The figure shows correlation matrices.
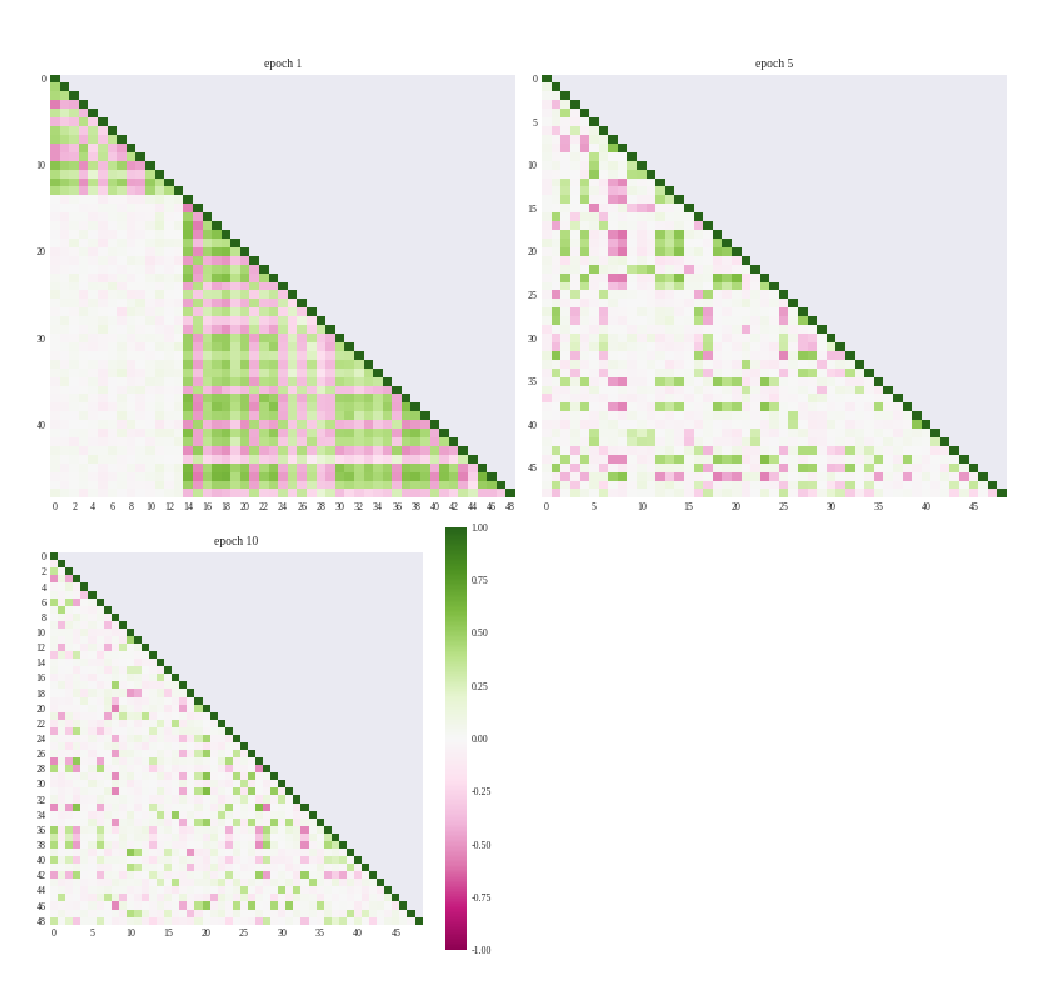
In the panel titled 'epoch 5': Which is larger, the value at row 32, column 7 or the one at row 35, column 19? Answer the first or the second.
the second
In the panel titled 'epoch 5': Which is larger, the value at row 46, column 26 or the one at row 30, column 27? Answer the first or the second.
the first
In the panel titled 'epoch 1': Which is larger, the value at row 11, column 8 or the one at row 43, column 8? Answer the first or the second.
the second
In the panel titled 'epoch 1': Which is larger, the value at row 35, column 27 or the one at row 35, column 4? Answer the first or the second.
the first
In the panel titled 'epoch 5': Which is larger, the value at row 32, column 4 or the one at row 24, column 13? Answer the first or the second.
the second
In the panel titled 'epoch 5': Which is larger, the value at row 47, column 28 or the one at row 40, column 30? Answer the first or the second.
the first
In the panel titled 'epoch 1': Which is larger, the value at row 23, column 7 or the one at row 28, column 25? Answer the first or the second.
the first
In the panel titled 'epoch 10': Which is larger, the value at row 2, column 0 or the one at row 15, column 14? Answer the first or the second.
the first
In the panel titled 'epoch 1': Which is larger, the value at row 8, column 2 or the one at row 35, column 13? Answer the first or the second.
the second
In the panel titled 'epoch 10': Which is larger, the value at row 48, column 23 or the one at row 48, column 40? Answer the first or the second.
the second
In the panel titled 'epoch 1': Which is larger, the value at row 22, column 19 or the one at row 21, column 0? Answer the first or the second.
the first
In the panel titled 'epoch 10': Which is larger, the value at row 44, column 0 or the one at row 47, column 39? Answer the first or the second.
the second
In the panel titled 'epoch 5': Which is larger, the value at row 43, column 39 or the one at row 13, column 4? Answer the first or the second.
the second
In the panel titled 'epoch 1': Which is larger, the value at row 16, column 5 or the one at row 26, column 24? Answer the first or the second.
the second
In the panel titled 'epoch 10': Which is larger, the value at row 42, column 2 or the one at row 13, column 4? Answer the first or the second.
the second
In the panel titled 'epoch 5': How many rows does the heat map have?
49
